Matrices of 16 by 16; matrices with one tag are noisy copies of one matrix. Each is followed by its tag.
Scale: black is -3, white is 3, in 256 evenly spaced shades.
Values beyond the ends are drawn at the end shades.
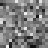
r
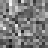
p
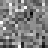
p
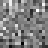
p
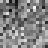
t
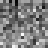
t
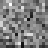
p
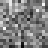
p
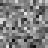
r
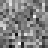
p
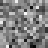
r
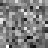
r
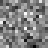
r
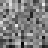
p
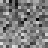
t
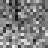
t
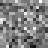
r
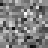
r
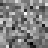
r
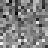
t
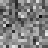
t
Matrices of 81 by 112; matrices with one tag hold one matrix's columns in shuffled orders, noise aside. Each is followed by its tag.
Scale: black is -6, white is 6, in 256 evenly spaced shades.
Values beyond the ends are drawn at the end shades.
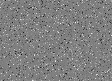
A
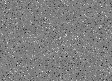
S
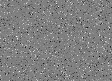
S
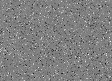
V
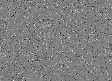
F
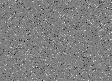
A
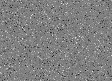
S
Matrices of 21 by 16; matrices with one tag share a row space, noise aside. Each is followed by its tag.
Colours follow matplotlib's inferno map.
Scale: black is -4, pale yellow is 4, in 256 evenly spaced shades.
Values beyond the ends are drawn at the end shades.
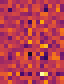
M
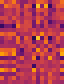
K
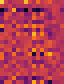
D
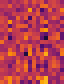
M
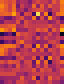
K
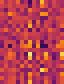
M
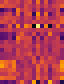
K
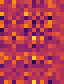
D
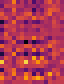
D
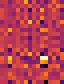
M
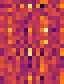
M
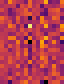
M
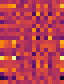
K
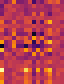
D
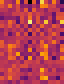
M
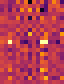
M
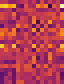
K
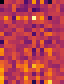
D
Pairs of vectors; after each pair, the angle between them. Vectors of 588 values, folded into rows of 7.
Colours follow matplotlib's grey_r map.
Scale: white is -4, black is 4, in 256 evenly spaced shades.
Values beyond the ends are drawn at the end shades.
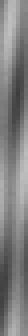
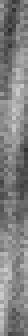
nearly opposite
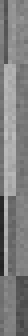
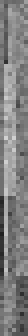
nearly parallel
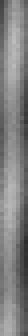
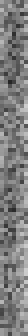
partly opposed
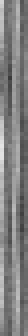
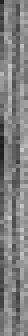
nearly opposite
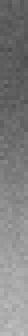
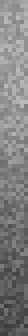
nearly opposite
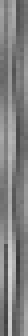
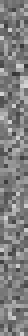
orthogonal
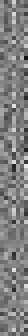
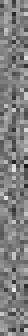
nearly opposite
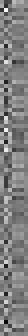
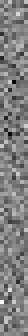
partly opposed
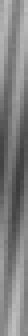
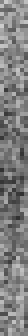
partly aligned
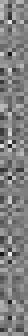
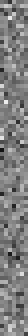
orthogonal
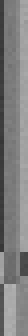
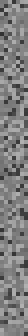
orthogonal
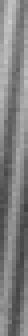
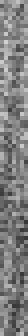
partly aligned
